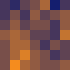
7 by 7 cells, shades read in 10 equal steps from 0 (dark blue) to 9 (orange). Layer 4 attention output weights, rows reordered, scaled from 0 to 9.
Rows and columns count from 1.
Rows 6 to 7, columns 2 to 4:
6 8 5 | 9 6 5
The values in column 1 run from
2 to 5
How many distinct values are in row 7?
4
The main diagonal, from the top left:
2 4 3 3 2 2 5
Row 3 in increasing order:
2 3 3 4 4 5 5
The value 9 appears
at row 7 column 2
